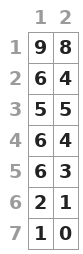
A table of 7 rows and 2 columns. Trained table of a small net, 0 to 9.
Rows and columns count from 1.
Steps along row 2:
down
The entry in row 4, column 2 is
4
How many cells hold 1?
2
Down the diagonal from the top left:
9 4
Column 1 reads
9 6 5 6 6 2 1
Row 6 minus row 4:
-4 -3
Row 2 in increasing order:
4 6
